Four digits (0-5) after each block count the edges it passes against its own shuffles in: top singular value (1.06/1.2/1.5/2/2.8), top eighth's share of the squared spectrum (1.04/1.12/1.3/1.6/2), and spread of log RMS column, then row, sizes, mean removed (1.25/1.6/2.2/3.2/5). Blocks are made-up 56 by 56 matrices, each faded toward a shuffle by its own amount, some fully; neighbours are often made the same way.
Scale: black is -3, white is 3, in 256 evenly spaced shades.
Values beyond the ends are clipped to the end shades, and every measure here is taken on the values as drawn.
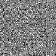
3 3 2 1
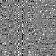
4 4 2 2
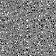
3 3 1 1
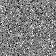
0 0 0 0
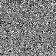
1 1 0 2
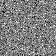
0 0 0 0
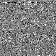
1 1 0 2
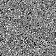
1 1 0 1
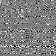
3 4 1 3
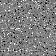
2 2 0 1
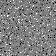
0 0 0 0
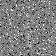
2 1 0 0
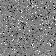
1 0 0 0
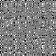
4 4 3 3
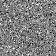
0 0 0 0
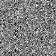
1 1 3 0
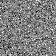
1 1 0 0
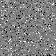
2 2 0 1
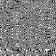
4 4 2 3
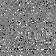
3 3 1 2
